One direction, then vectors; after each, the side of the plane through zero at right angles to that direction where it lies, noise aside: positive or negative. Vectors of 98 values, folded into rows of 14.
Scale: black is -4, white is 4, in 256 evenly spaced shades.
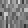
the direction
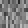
negative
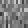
positive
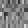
negative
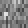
positive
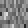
positive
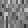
positive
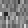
negative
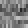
negative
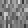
positive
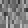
negative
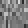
positive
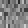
negative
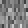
negative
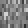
positive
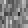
negative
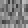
negative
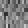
negative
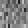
negative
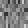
negative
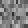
positive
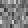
positive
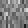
positive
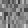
negative
